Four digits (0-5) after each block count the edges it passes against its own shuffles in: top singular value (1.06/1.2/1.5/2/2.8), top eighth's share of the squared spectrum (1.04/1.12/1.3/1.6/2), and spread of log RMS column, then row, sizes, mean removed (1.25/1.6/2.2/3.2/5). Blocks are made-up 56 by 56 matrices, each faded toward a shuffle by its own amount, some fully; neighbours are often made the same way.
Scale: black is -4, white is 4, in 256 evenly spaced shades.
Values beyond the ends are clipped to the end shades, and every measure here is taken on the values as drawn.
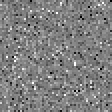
0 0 0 0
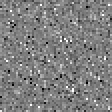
0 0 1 0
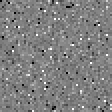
0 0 0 0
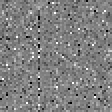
2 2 1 0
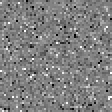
0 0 0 0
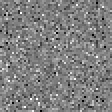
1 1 1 0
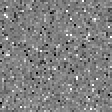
0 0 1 0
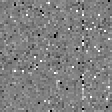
2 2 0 0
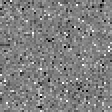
0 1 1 0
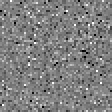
0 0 0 0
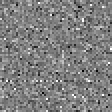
1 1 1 1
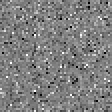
1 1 0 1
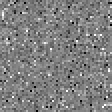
0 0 0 0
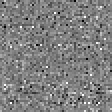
1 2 1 2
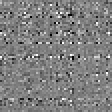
2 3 2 3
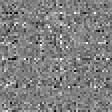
2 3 2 3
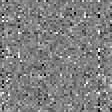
2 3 2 2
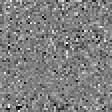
1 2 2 2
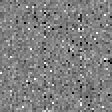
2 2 1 0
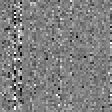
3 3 3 0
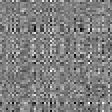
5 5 3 3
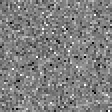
1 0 0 0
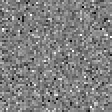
2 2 0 0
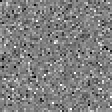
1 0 0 0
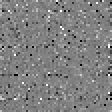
2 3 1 1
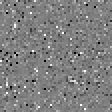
2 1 0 0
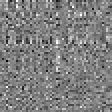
4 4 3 2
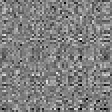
4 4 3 2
